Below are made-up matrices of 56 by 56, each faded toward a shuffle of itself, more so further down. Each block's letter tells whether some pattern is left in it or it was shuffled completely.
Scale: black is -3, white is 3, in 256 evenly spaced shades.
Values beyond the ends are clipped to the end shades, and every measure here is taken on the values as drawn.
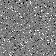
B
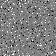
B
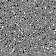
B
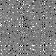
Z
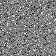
B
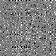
Z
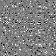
Z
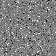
B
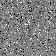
B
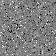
B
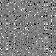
Z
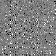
Z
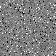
B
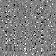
Z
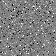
B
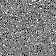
B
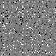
Z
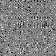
Z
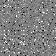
Z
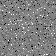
B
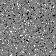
B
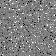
B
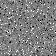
B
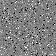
B
